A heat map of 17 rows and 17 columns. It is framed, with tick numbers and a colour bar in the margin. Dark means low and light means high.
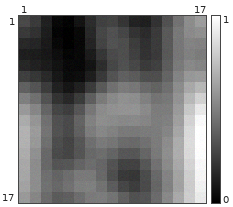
Ninth with the lowest average: top left. Average level on the scale: 40%. Lone odd cells: none. Calmest part: top left. Slope: up to the bottom right.
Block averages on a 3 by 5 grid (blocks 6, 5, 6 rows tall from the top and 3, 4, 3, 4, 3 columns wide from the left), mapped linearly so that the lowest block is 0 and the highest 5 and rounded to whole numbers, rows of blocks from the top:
1 0 1 1 3
3 2 3 3 5
3 2 2 2 5
